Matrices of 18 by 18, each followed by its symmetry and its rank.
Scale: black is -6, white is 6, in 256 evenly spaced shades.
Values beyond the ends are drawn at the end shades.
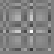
symmetric, rank one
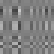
neither, rank one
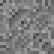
symmetric, full rank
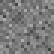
symmetric, full rank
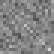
symmetric, full rank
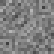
symmetric, full rank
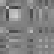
symmetric, rank two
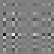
neither, rank one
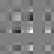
symmetric, rank one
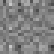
neither, rank three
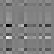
neither, rank one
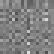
neither, rank three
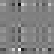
neither, rank one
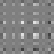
symmetric, rank one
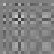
symmetric, rank two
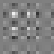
symmetric, rank one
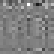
neither, rank three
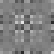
symmetric, rank two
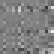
neither, rank three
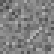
symmetric, full rank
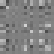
symmetric, rank two
